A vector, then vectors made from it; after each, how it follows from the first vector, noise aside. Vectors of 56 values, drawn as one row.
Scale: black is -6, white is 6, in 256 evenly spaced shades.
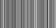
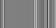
partly zeroed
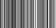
scaled up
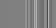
partly zeroed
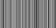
negated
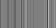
partly zeroed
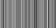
negated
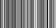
scaled up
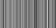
negated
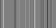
partly zeroed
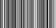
scaled up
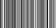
scaled up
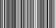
scaled up
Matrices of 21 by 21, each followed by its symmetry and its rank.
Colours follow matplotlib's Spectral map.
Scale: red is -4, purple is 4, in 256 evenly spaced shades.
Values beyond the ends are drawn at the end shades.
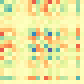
symmetric, rank two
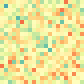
symmetric, full rank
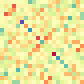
symmetric, full rank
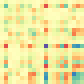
symmetric, rank two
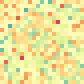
symmetric, full rank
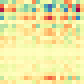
neither, rank two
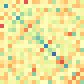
symmetric, full rank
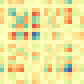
symmetric, rank two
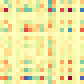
neither, rank two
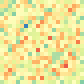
symmetric, full rank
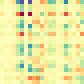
neither, rank two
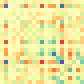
symmetric, rank three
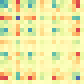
symmetric, rank two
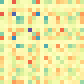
symmetric, rank three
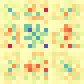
symmetric, rank three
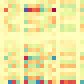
neither, rank two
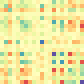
symmetric, rank three
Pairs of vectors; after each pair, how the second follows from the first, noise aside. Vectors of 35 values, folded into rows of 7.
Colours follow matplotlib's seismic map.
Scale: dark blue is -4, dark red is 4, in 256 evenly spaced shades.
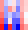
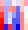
copied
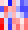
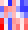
copied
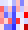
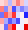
sign-scrambled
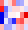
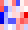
copied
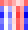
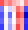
copied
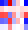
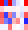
sign-scrambled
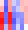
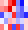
shuffled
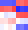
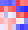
copied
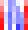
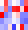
shuffled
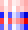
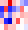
shuffled
